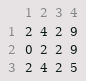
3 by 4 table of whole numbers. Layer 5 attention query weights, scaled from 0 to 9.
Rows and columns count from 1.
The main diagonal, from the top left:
2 2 2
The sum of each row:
17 13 13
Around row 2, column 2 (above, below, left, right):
4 4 0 2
